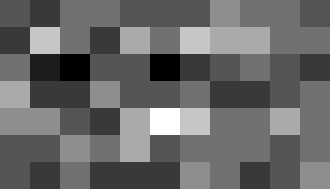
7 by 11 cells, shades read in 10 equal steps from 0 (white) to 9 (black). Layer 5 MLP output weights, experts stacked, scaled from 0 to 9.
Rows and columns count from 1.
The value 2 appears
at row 2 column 2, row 2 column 7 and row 5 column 7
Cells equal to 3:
7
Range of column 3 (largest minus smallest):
5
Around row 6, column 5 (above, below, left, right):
3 7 5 6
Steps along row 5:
same up up down down up up same down up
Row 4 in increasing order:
3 4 5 5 6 6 6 7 7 7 7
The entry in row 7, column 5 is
7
